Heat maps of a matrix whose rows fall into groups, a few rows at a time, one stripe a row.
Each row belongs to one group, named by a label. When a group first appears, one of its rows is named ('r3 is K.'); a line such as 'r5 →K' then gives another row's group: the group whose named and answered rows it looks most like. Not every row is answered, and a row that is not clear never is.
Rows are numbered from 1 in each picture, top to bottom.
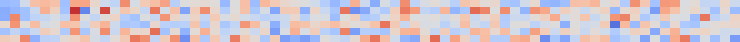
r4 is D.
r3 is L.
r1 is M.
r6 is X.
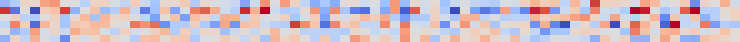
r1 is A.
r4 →D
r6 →L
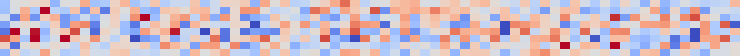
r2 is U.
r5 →L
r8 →A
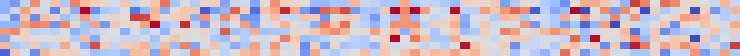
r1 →M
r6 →A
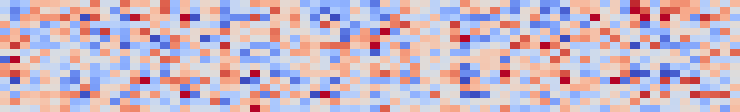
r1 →M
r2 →M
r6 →X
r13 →A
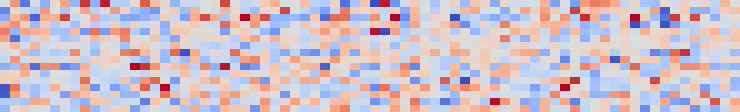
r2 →A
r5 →U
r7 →L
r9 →D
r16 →A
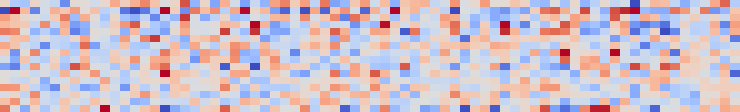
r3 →X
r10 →M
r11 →X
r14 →L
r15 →D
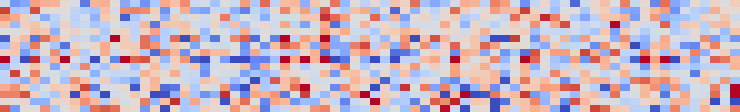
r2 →L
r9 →L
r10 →A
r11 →L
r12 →M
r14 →X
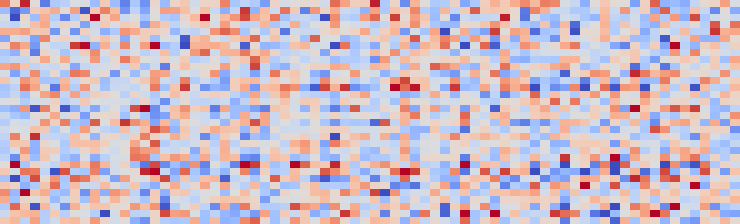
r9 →M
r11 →M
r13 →A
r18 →M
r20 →L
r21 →D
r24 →D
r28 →U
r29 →U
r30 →D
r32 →D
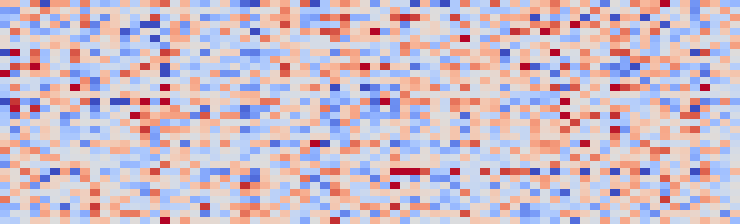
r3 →A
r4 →A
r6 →X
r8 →L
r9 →M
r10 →L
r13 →L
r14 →M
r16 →L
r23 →A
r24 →L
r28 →D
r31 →M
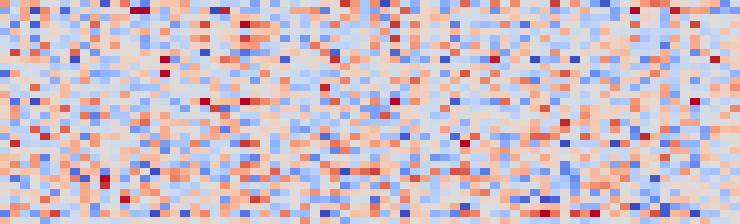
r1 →U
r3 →U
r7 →U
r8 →L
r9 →X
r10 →A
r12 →A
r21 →D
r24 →D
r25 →X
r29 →M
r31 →A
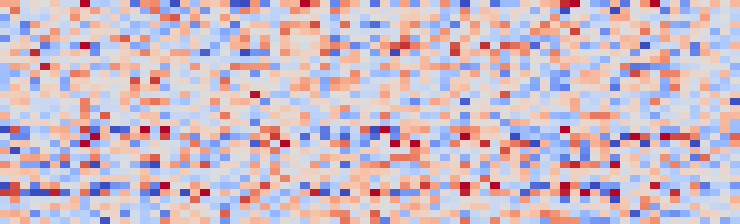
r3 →L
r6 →M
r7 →A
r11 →M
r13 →D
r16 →A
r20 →M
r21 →A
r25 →X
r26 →L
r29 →D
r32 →U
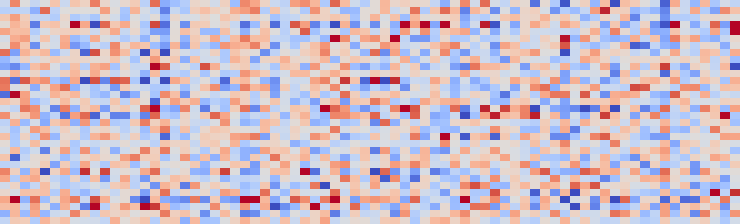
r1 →D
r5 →X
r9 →M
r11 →D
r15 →X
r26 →U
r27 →A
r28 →X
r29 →D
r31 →L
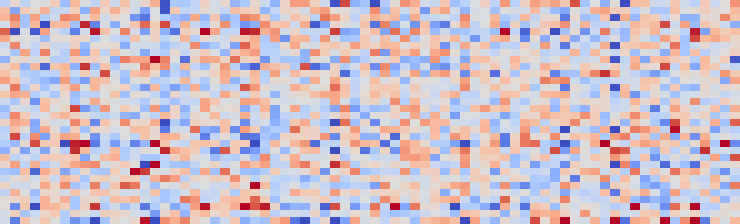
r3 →D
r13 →D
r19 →D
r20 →L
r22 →L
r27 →M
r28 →D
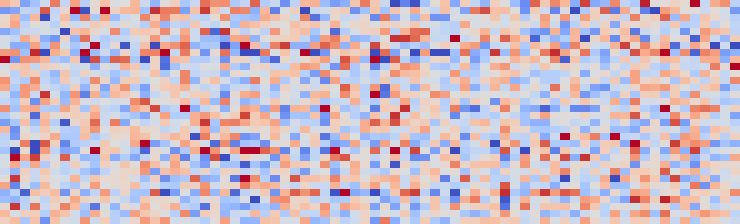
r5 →L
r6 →A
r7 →X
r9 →U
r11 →A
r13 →U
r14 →U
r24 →L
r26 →D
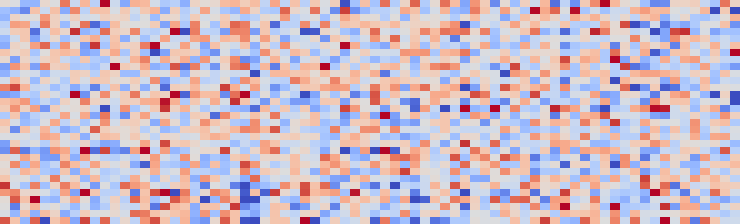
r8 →X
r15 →X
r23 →A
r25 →A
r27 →L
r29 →L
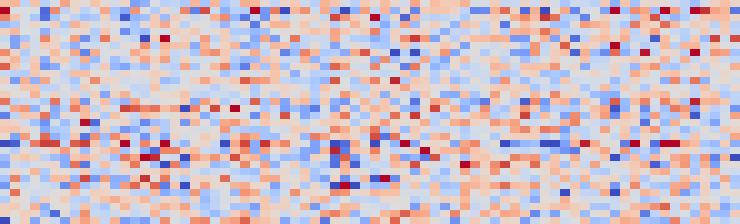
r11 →M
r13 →A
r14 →U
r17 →A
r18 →A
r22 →X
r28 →D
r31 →A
